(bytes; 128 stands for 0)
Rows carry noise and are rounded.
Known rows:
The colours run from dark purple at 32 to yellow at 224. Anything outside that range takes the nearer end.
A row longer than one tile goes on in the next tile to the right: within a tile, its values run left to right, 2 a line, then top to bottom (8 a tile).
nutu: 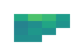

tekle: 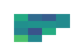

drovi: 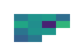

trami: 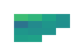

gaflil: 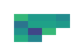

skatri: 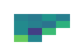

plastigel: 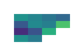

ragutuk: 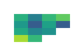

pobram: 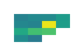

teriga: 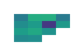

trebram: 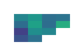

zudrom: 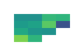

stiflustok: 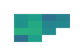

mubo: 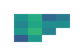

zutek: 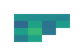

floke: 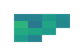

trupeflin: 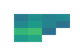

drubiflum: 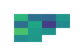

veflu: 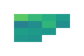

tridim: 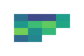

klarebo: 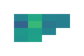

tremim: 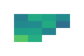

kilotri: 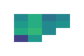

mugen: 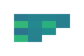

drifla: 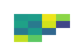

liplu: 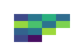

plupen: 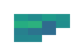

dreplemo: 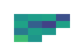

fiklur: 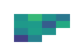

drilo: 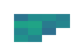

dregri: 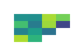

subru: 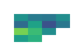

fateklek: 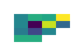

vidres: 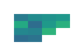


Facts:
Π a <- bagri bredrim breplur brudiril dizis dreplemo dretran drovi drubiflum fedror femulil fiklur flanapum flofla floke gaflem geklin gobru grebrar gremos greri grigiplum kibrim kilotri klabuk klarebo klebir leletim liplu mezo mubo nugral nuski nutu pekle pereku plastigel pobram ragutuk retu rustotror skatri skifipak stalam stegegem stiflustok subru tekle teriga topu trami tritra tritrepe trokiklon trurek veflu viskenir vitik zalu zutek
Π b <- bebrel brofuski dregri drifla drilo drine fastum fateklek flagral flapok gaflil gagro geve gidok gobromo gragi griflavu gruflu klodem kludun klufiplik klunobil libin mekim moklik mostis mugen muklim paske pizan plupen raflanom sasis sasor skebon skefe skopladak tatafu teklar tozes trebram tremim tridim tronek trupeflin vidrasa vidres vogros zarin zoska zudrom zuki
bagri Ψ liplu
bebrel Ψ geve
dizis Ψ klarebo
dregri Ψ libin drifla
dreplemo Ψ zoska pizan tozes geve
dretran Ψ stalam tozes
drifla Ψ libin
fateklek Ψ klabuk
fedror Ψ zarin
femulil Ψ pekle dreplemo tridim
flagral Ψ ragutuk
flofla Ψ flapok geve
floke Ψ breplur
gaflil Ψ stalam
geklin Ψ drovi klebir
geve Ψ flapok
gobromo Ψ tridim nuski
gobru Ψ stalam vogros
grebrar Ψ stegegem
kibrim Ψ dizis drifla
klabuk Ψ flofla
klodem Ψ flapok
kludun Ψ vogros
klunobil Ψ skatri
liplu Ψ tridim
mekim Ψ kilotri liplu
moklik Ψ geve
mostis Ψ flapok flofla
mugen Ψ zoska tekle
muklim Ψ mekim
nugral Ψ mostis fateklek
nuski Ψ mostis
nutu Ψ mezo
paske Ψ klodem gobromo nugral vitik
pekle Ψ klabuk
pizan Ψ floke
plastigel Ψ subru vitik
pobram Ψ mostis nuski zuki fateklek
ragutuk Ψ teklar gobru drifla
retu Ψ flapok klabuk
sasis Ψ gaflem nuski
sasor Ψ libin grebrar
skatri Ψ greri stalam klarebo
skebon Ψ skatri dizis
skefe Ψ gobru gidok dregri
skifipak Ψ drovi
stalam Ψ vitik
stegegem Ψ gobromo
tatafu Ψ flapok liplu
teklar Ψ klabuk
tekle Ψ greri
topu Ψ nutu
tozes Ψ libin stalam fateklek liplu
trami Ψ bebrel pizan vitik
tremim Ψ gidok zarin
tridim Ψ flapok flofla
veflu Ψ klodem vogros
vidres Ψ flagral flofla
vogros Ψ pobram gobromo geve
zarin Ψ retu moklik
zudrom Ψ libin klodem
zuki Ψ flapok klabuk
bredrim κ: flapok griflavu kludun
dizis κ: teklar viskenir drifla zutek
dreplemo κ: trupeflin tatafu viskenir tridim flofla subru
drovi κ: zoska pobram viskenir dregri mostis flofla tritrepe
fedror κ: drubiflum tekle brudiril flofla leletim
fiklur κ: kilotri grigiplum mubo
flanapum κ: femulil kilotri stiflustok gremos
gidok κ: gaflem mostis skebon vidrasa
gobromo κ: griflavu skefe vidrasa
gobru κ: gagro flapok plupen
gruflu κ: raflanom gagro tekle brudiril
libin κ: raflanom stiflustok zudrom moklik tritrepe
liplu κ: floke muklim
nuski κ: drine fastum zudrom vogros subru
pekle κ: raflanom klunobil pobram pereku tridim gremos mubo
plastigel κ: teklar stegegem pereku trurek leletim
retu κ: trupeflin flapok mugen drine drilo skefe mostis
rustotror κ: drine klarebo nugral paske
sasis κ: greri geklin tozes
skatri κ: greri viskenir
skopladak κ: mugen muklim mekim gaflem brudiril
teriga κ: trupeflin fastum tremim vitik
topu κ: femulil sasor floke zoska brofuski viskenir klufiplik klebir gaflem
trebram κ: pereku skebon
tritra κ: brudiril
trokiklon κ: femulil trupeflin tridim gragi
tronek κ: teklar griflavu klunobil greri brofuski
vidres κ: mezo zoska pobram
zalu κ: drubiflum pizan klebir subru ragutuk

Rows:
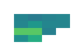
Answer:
viskenir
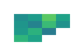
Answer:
geklin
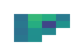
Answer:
rustotror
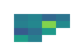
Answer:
skebon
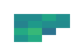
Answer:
greri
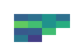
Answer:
mekim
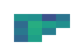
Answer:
pereku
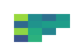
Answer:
geve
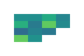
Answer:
kludun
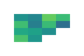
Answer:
sasor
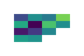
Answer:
pekle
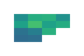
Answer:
bagri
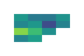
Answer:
klebir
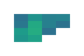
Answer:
drine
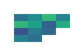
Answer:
bredrim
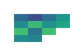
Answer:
tatafu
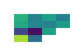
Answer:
gobru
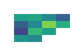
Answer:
stegegem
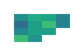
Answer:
paske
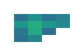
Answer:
vidrasa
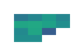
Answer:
griflavu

